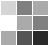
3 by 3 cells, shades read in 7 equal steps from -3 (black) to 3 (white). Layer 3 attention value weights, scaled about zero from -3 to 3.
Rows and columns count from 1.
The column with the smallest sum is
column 3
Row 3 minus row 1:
-1 -1 -3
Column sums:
6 0 -1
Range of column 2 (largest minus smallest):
2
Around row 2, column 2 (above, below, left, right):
0 -1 3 0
